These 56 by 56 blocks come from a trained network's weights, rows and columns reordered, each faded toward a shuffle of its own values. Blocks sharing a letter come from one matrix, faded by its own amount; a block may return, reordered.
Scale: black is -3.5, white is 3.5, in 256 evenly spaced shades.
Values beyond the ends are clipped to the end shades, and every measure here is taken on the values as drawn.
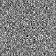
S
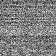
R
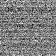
R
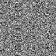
S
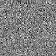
S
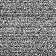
R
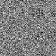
S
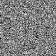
S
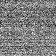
R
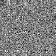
S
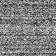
R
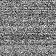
R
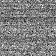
R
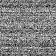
R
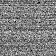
R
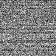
R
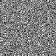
S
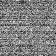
R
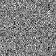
S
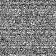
R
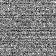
R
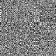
S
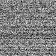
R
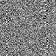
S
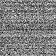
R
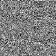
S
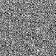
S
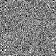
S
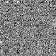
S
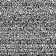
R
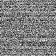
R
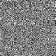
S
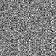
S
